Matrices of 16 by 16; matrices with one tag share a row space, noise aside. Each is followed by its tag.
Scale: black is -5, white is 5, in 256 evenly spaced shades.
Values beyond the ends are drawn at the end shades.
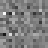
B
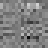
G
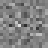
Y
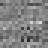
G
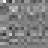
B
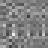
B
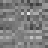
G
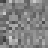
B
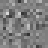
Y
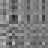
B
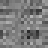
G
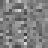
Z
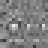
B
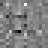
Z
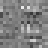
G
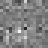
Z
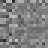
B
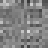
G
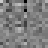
Z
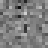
Z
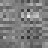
G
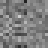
Z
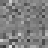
B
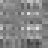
G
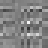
G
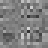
G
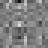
Z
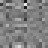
Z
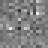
Y
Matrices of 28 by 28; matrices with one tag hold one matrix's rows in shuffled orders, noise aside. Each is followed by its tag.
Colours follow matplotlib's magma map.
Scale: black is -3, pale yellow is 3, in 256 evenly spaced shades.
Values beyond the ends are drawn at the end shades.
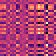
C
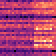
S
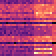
S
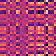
C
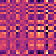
C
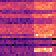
S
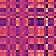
C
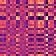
C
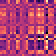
C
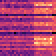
S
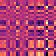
C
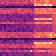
S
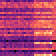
S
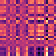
C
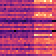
S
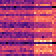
S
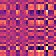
C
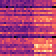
S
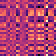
C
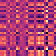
C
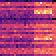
S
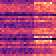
S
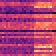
S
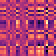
C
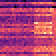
S
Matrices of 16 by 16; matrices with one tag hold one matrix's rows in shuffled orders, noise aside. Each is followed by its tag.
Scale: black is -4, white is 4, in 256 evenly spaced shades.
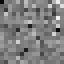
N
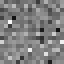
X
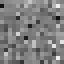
N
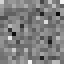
X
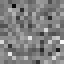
X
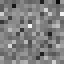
X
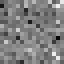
N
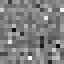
X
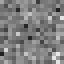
N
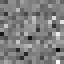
N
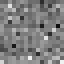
X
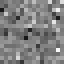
N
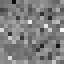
X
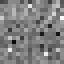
X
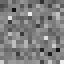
X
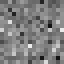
X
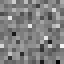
X
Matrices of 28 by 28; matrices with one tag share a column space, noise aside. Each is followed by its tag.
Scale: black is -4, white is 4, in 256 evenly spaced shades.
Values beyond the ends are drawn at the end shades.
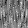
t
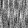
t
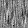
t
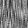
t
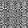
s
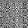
s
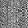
s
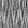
t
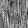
t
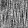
t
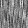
t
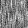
t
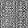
s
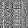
s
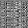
s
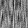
t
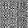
s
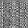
s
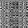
s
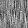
t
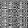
s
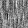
t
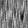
t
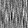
t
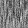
t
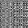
s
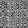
s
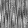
t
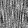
t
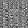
s
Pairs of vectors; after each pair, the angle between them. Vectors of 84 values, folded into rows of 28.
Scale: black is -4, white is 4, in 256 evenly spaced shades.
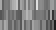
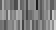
nearly opposite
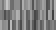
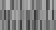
nearly parallel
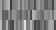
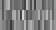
partly aligned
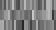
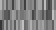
nearly opposite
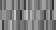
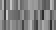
orthogonal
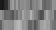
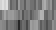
nearly opposite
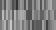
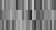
partly aligned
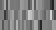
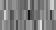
nearly opposite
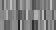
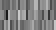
partly opposed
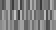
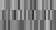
nearly opposite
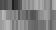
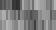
nearly parallel
